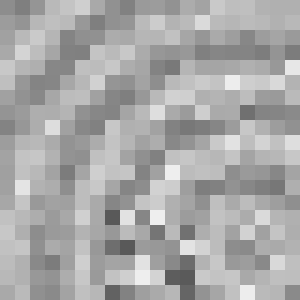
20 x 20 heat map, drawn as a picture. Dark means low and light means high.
Odd patch: rougher, in the bottom middle. Mirror symmetry: none. Roughest part: bottom middle. Odd rows or columns: none. Slope: none. Rings: centred on the bottom right.
